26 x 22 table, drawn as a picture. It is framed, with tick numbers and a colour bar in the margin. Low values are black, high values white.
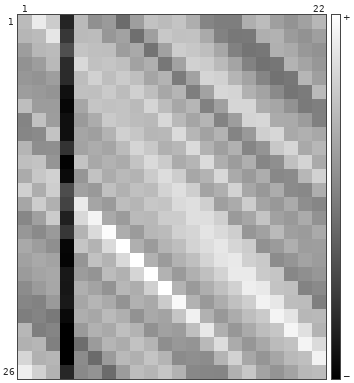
Ninth with the lowest average: bottom left. Odd lines: column 4. Histogram: skewed, a long tail of low values.
